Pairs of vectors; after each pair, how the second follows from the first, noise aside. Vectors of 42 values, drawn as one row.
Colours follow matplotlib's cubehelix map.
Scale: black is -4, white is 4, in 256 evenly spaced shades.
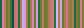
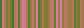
shrunk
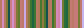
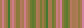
shrunk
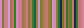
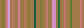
partly zeroed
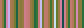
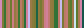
wrapped around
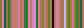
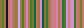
wrapped around
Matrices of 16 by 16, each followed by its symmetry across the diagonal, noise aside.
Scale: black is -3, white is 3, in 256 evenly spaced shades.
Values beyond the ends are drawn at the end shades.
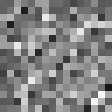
symmetric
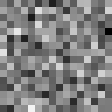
antisymmetric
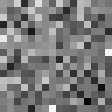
symmetric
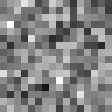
neither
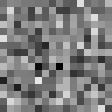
neither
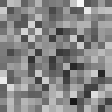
symmetric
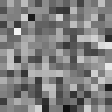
antisymmetric
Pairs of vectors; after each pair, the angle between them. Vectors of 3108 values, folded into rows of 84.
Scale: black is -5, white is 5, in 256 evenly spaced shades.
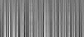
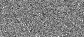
orthogonal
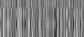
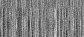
nearly opposite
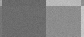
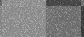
nearly opposite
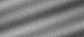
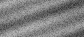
nearly parallel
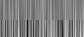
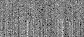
partly opposed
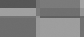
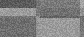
nearly parallel
